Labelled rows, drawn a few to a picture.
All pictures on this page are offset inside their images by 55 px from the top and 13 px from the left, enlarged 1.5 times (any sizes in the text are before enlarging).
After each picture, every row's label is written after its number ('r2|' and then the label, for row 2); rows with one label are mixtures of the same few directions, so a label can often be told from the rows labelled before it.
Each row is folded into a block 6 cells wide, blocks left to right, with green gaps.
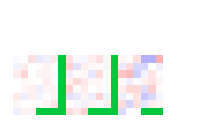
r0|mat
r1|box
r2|mat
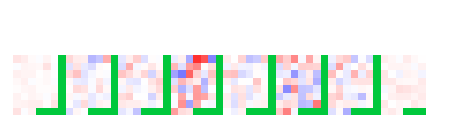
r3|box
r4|mat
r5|box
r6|mat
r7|mat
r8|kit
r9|box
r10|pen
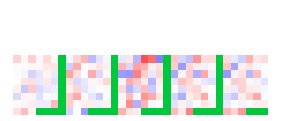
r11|kit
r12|box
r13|mat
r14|box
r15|box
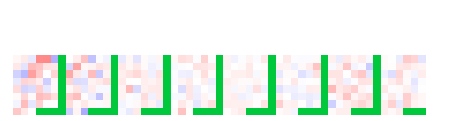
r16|mat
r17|box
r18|kit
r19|kit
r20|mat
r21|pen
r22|pen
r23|mat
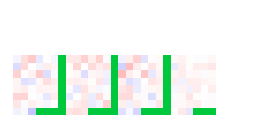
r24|box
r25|kit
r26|box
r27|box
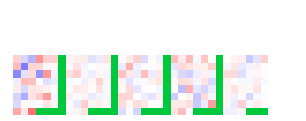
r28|box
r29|mat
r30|box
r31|kit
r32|mat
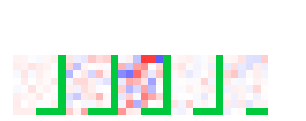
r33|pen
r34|box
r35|mat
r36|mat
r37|mat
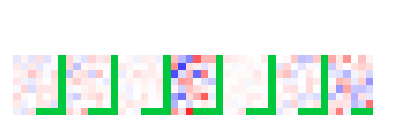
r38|kit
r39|box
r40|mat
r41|box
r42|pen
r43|mat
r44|kit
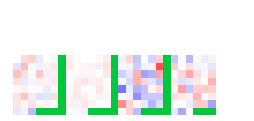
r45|box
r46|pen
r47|pen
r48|kit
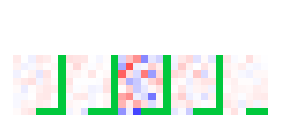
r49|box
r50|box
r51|box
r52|box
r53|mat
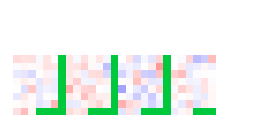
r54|kit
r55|pen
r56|pen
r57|mat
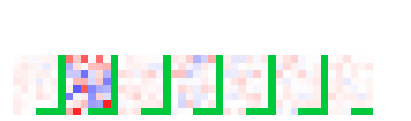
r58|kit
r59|kit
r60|pen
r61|mat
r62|box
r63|box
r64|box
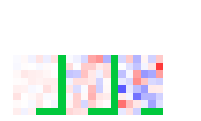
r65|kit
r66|mat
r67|pen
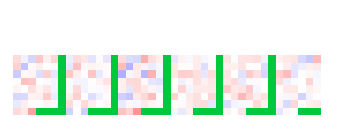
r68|box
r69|box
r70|box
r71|kit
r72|pen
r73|mat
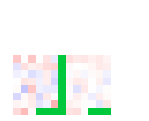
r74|kit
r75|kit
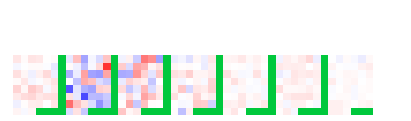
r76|pen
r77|pen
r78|mat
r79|kit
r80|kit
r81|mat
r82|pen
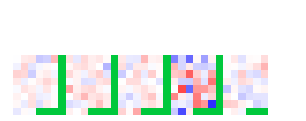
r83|mat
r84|pen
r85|box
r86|kit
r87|pen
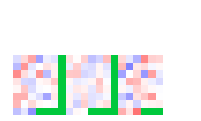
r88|box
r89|mat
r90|box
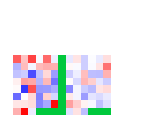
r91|kit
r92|pen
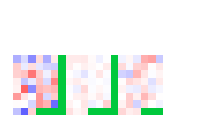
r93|kit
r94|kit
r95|mat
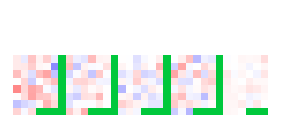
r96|pen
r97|box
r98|pen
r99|box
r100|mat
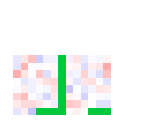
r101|box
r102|pen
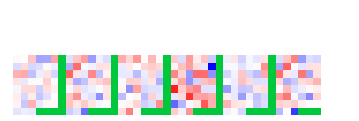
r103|mat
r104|box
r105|kit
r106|pen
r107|pen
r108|box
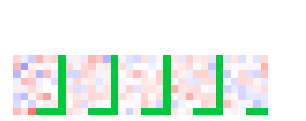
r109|box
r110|mat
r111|kit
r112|pen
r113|pen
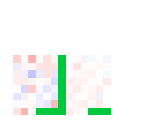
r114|kit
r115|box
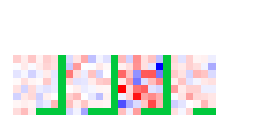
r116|kit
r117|box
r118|pen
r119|pen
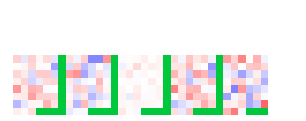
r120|pen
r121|mat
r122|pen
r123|pen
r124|kit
